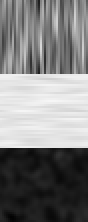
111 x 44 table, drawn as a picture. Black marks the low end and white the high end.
It is made of 3 by 1 panels. Panel 1,1: middling, streaked downward, strong in contrast. Panel 2,1: very high, streaked across, faint in contrast. Panel 3,1: very low, blotchy, faint in contrast.
